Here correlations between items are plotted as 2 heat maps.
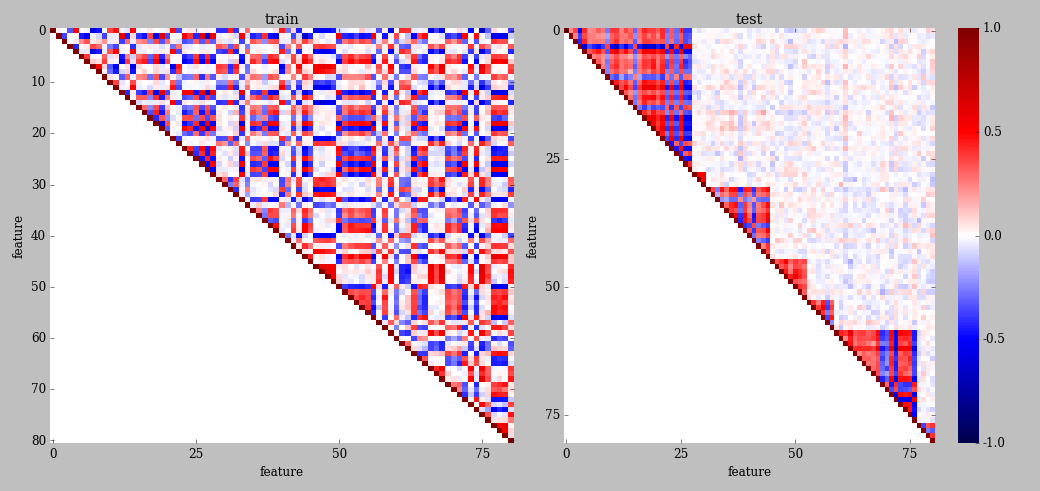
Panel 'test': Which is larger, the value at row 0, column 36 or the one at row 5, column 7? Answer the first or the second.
the second
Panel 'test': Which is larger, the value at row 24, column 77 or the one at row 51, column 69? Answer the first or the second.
the first
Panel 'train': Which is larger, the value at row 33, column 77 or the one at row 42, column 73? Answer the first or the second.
the second
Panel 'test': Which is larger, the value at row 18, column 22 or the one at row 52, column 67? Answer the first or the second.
the second
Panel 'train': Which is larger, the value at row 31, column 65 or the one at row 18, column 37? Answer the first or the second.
the first
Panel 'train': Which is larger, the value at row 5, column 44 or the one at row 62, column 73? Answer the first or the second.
the first
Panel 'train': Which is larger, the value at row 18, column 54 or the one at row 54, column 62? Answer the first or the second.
the first
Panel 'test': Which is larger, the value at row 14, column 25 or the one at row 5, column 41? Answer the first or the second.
the first
